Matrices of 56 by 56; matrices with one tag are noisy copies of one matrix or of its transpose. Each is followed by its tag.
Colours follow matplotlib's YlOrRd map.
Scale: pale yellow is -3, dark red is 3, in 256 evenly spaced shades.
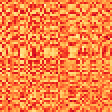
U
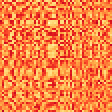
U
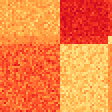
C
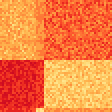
C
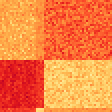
C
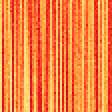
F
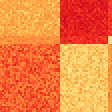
C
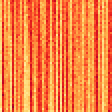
F
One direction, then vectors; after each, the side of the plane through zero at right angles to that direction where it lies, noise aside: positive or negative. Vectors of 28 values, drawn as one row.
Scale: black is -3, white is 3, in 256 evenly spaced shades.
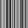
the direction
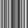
negative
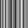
negative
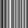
negative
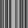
positive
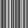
negative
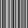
negative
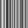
positive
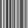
positive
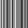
positive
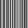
positive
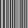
positive
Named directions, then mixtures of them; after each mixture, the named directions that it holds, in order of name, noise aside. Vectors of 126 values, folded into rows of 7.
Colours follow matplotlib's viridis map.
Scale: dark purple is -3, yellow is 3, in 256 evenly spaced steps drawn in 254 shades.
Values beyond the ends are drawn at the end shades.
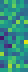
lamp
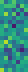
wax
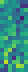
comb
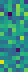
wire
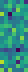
wax, wire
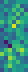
lamp, wax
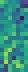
comb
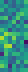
lamp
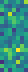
wax, wire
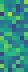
lamp, wire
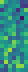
comb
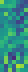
comb, wax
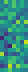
lamp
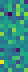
wire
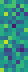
wax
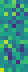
wax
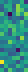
wire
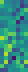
comb, lamp
